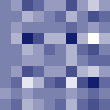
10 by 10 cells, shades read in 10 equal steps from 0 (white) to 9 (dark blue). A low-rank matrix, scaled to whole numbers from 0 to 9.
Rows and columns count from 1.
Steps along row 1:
down up down down same up down down up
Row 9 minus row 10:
-1 -1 1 1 0 -1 1 -1 -1 -1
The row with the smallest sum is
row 4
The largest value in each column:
5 6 9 7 6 7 9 7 9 6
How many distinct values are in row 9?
3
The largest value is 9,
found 3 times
